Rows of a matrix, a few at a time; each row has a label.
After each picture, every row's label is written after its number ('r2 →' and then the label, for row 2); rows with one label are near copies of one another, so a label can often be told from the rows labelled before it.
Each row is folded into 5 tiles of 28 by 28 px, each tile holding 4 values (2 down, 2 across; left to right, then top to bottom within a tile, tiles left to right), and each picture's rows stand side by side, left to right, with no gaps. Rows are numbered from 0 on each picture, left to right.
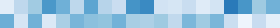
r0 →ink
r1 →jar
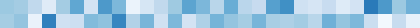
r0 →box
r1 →ink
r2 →jar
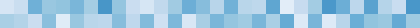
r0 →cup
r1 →ink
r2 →ink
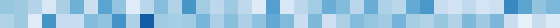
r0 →box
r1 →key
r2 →ink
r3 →jar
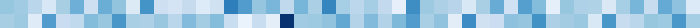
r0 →box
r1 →jar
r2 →key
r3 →box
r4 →box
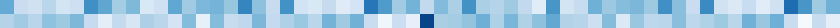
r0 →jar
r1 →cup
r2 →jar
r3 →key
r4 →cup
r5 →jar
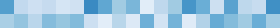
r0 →jar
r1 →ink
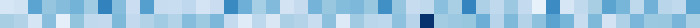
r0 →cup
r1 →jar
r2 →cup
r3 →key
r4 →ink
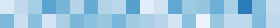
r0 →ink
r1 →cup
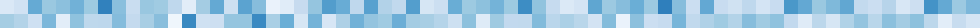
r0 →cup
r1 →box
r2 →ink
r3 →cup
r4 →cup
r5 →jar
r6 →jar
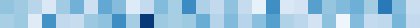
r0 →box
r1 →key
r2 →cup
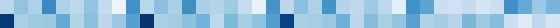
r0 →key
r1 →key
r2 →key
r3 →jar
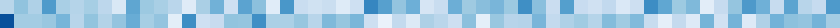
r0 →key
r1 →box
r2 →jar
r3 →cup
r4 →jar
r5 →ink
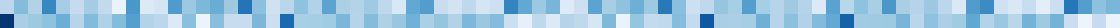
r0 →key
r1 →cup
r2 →key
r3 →jar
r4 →cup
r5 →key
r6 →key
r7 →jar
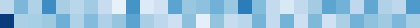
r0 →key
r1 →cup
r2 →ink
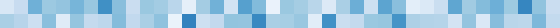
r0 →cup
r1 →box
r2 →box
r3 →cup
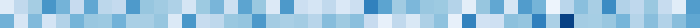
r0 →ink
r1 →box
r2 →jar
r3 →box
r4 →key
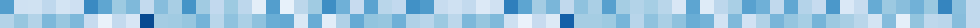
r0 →jar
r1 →key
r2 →ink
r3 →jar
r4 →key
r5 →ink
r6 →cup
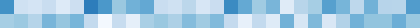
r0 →jar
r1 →jar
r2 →ink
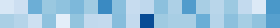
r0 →cup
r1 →key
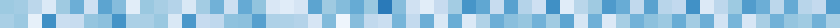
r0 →box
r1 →box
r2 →cup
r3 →ink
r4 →ink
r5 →ink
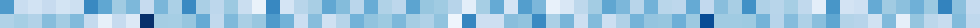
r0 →jar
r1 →key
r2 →ink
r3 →box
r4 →ink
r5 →key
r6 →cup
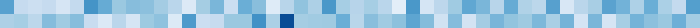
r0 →jar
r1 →box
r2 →key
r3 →ink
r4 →ink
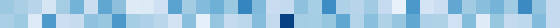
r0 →box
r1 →cup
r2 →key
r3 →cup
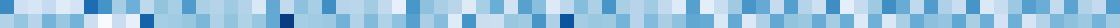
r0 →jar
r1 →key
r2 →key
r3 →box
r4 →key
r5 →ink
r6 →ink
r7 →ink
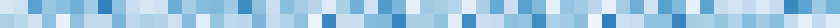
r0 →cup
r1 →cup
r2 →box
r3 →box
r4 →box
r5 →jar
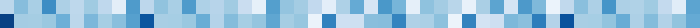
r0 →key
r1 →key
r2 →box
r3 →box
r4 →key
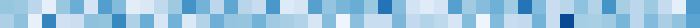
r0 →box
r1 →ink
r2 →cup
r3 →cup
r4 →key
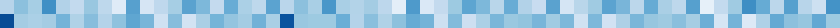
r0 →key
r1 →ink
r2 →key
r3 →ink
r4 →ink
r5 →ink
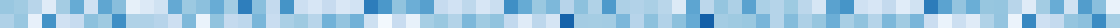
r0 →box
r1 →cup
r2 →jar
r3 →jar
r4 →key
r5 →key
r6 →jar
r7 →box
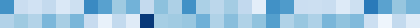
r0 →jar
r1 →key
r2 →jar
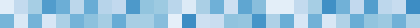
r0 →ink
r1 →box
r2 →ink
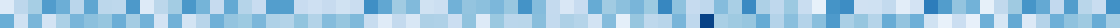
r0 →ink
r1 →ink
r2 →jar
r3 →cup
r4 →cup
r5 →key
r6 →jar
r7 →ink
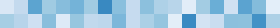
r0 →cup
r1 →box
